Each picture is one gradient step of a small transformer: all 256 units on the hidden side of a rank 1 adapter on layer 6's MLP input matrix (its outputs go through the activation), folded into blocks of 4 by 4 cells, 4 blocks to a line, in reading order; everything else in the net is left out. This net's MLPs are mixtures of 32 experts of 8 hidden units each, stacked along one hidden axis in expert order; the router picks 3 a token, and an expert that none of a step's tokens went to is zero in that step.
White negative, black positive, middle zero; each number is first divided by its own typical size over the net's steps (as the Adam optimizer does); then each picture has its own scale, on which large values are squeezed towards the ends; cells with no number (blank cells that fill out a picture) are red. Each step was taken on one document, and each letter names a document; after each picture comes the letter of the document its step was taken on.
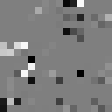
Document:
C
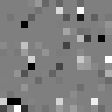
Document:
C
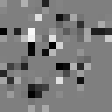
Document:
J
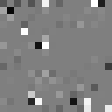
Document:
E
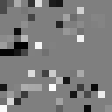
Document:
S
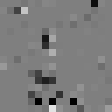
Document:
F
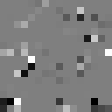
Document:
C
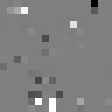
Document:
F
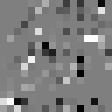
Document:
C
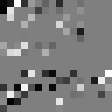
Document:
S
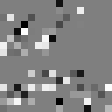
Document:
S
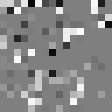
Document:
E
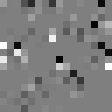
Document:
E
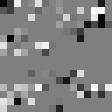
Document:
S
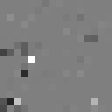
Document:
C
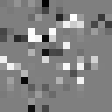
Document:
J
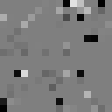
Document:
C
